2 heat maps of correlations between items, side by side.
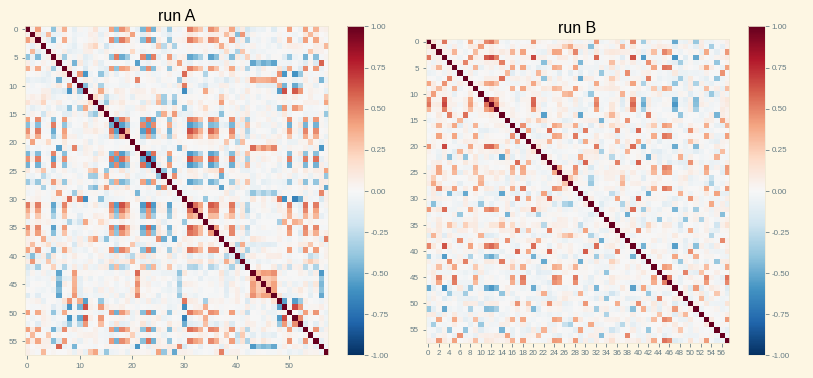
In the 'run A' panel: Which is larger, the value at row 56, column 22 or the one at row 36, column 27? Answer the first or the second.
the first
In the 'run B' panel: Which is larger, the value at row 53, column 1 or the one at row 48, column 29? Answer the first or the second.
the second
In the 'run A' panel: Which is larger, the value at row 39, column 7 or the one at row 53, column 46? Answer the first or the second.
the first
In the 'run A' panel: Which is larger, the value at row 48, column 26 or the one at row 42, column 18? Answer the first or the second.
the first
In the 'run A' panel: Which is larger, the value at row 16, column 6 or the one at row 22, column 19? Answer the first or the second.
the first
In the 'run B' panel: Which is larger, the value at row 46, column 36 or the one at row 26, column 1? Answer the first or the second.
the second
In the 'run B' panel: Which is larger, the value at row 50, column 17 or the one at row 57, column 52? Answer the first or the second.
the first
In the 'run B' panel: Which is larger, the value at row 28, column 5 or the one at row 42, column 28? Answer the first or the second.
the first
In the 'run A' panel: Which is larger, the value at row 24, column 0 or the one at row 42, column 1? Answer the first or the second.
the second
